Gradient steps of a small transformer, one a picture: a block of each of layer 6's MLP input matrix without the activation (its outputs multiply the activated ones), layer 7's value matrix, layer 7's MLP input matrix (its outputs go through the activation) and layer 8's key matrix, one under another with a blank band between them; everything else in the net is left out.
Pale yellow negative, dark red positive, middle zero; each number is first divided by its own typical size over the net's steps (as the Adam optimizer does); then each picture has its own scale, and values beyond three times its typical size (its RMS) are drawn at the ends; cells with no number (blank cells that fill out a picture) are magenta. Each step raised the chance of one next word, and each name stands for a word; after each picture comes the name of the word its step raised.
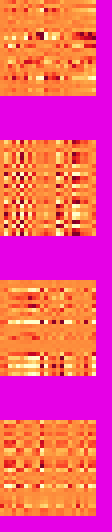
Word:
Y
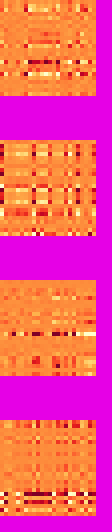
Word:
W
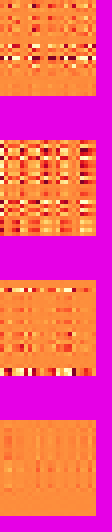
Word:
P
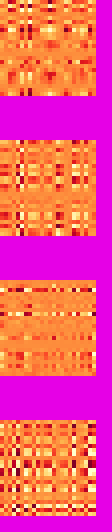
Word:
Y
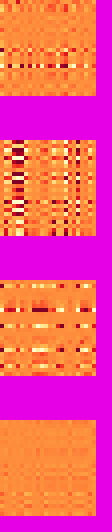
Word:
P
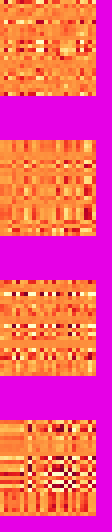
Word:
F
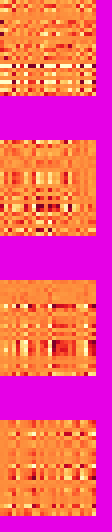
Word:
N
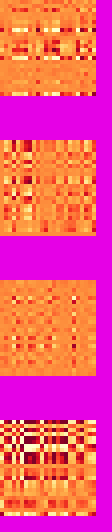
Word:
F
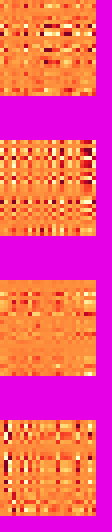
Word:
P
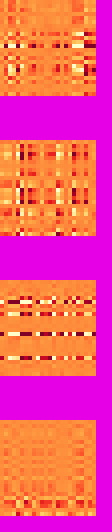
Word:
W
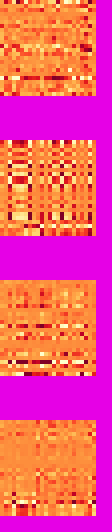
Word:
Y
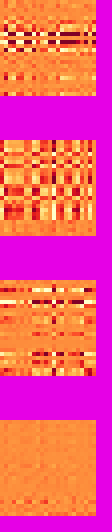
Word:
F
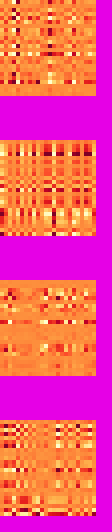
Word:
W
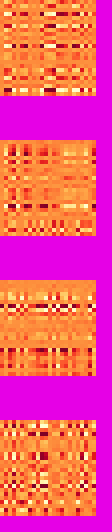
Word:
N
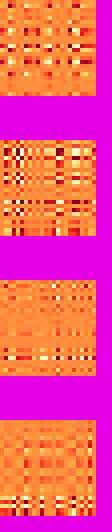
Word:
P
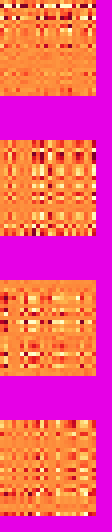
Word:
Y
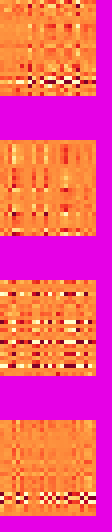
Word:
N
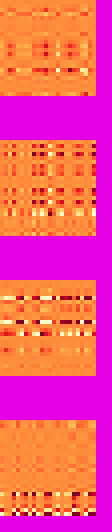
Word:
W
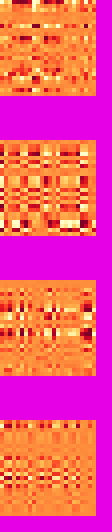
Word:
N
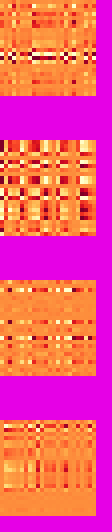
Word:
F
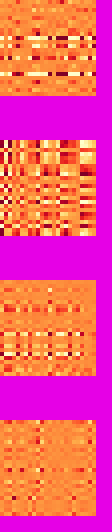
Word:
Y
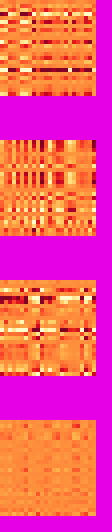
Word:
F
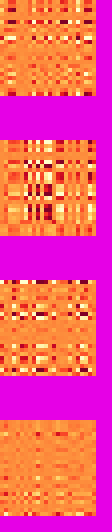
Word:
F
